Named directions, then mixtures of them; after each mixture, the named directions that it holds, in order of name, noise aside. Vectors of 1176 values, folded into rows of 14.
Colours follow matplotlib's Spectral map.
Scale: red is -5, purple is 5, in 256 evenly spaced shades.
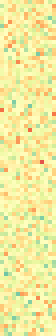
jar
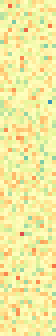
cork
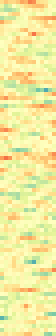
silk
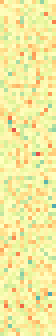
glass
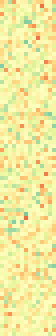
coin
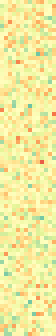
jar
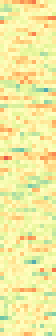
silk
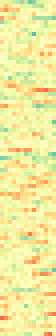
silk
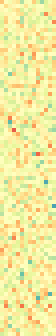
glass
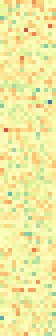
cork, silk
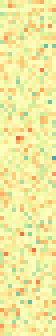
cork, jar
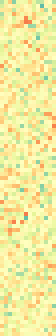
coin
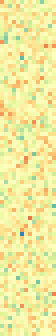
cork, glass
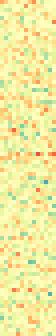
glass, silk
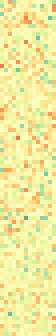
coin, jar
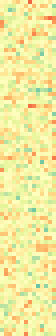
jar, silk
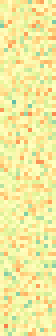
coin, jar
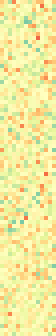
coin
